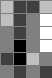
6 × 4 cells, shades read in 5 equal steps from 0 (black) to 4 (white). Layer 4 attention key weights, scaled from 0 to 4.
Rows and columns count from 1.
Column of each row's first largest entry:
1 4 4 4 3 1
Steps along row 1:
down same up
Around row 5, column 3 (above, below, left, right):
2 2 0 2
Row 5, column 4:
2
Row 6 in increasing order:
1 1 2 2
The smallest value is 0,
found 2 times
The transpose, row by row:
3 3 2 2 1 2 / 1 1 1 0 0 1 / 1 2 2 2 3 2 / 3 4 4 4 2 1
